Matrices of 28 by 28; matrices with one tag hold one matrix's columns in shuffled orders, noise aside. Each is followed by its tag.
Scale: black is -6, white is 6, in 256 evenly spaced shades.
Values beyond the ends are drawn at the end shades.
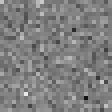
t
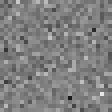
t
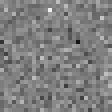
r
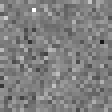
r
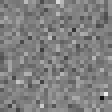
t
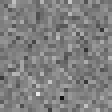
t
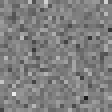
t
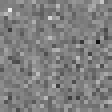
r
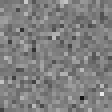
t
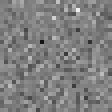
r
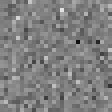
r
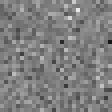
r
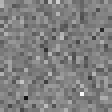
t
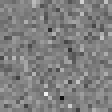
t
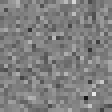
t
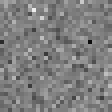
r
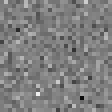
t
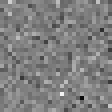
t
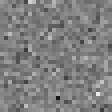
t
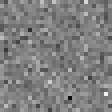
t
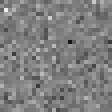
r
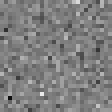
t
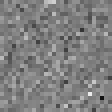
t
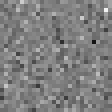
r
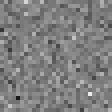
t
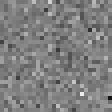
t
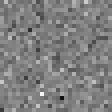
t
